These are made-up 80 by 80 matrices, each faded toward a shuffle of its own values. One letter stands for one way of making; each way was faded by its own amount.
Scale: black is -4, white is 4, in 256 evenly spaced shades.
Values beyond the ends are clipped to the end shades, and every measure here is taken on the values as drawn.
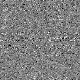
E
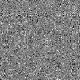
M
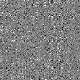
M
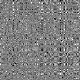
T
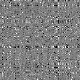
T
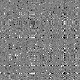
T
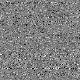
E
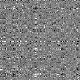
T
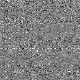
E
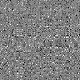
M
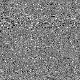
E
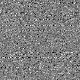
E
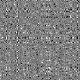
T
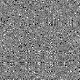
M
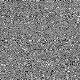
E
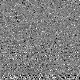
E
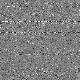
E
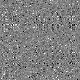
M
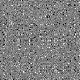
M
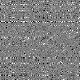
T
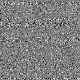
E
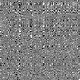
T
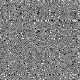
M
